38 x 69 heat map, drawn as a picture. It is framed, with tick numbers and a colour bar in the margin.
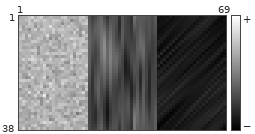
The table splits into one row of 3 panels. Panel 1,1: high, fine-grained. Panel 1,2: low, streaked downward. Panel 1,3: very low, slanting up to the right, faint in contrast.
